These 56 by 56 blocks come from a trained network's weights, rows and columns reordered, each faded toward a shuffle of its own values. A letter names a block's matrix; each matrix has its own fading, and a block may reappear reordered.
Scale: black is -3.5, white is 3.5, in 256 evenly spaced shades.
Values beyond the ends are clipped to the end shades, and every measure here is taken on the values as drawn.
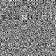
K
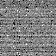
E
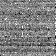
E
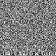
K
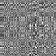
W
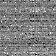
E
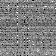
E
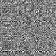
K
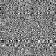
K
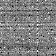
E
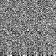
K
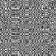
W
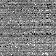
E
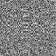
K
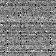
E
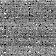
E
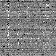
E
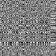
W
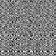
W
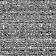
E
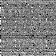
E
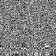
K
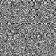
K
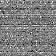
E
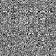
K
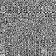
K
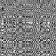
W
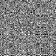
K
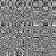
W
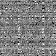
E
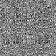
K
